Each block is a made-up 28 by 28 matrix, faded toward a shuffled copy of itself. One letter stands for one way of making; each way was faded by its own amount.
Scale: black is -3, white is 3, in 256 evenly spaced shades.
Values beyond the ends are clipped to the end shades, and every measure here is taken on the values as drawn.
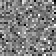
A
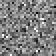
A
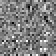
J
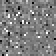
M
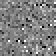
M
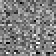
J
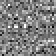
J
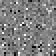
M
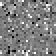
M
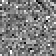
A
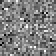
A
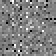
M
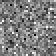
A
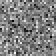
A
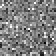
A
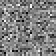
A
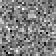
A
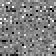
M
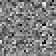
J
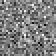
A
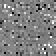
M
